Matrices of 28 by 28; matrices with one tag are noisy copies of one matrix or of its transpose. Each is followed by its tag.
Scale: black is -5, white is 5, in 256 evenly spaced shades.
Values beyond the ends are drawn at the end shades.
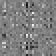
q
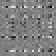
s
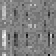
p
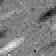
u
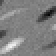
u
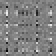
s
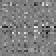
q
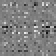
q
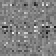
q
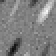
u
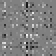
q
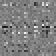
q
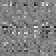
q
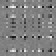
s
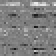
p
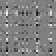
s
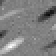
u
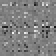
q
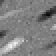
u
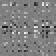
q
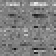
p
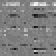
p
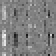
p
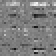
p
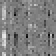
p
